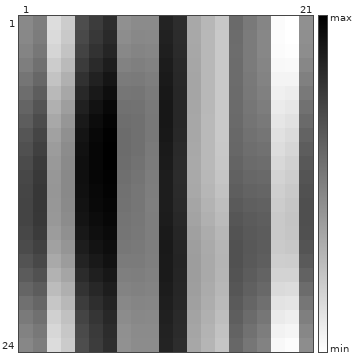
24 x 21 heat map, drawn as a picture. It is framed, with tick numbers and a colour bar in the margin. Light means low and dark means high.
The middle left is the ninth with the highest average. No lone cell stands out from its neighbours. Stripes running up and down repeat 4 times from left to right. The top right is the ninth with the lowest average.
